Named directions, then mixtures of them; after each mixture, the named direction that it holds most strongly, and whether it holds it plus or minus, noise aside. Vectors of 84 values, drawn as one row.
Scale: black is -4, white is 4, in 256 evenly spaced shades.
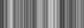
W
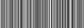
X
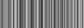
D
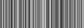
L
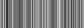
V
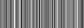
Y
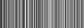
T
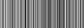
T, minus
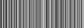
L, plus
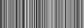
T, plus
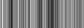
W, minus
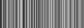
T, plus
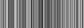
D, plus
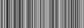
V, plus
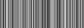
V, minus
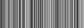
T, plus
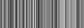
T, plus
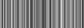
L, minus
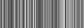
T, plus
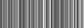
L, plus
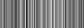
D, minus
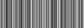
V, plus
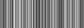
V, minus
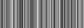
D, plus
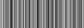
L, plus
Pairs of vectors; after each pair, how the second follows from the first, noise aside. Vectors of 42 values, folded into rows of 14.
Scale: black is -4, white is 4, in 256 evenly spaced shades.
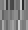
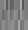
shrunk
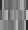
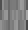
shrunk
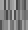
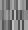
reversed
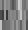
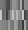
shuffled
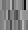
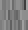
shrunk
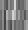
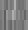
shrunk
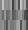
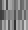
reversed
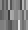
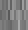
shrunk
